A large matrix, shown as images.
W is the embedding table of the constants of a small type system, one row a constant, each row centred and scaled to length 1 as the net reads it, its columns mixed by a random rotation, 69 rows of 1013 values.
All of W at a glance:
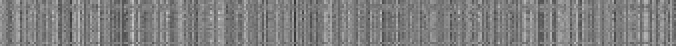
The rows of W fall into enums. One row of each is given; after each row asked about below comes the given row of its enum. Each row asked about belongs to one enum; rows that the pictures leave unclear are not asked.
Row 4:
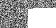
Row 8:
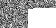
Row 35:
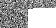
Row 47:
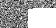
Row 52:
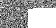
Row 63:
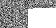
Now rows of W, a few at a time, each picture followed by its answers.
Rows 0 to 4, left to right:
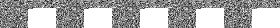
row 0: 47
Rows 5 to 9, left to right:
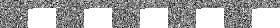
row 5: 47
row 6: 52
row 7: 35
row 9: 4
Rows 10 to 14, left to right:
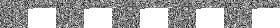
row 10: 63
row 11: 8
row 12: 52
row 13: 52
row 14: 8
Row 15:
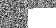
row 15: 4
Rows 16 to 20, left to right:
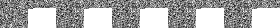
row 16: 8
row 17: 4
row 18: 4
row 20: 4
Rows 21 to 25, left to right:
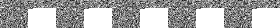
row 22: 47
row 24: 47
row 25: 47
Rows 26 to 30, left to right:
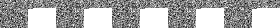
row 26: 35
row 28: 4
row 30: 52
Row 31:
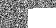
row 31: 4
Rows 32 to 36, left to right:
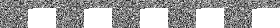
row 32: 47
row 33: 52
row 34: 47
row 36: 52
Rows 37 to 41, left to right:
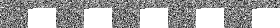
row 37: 52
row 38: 35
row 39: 35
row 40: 4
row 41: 47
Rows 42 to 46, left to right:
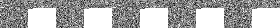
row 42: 52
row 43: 63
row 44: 52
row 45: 8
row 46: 4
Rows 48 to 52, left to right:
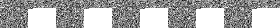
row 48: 52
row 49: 4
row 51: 47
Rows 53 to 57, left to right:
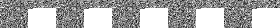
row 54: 52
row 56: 4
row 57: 47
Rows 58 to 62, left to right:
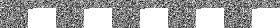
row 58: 52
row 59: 4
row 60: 47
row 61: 4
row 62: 4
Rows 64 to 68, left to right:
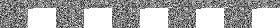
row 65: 63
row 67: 52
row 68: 52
